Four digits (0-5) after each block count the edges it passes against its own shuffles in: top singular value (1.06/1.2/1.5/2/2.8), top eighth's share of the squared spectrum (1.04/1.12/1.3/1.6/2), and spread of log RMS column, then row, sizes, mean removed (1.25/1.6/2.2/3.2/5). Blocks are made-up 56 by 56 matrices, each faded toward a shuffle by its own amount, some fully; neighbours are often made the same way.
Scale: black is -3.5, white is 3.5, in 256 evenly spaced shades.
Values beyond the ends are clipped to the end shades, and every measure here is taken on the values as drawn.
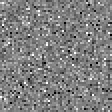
0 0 0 0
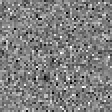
3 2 0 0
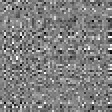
4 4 3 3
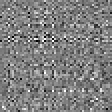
4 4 2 3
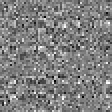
4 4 3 2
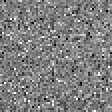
2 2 0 0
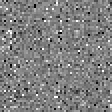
3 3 1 1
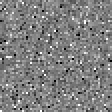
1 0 0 0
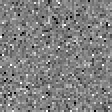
1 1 1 0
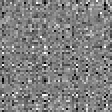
4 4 3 2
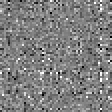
4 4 2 2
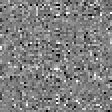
3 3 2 2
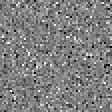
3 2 0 1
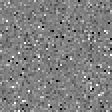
0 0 0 0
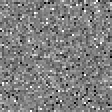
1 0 0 0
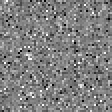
2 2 0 0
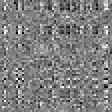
4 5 3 3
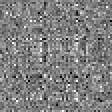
4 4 2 2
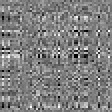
5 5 3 3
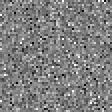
2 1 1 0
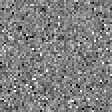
2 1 0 1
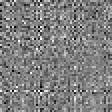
4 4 3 3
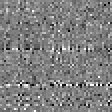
4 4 2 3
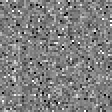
2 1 0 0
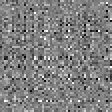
4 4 2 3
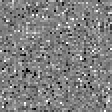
1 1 0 0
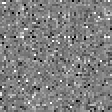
3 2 0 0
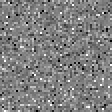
1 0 0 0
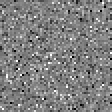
0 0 0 0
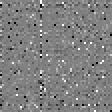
4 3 1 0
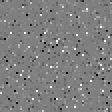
0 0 0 0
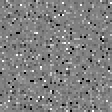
1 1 0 0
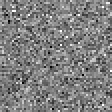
2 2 0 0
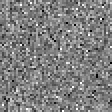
1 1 0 0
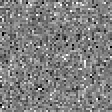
2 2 1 0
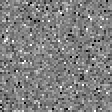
0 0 0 0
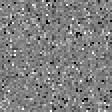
1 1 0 0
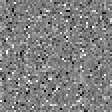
2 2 0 0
